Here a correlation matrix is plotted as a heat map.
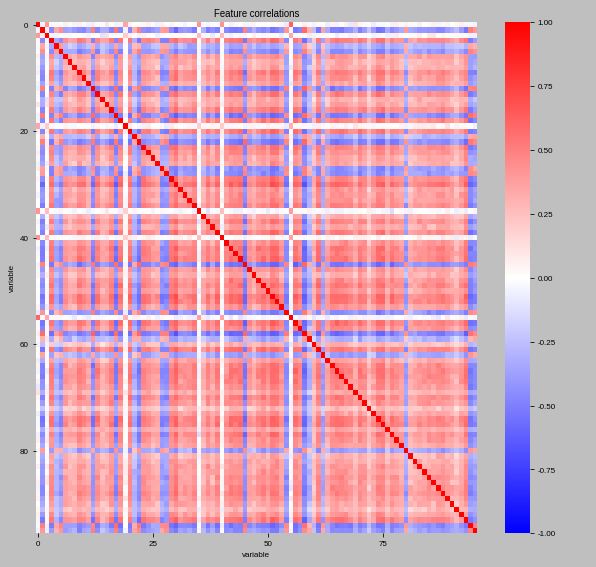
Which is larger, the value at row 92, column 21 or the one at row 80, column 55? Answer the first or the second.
the second
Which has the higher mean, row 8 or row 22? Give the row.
8
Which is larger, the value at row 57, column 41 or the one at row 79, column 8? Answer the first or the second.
the first
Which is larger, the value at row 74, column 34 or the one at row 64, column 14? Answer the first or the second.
the first
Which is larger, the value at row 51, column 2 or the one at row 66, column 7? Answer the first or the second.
the second
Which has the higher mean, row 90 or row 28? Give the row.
90
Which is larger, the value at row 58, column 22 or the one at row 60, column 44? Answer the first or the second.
the first
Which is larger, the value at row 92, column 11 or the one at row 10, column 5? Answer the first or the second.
the first
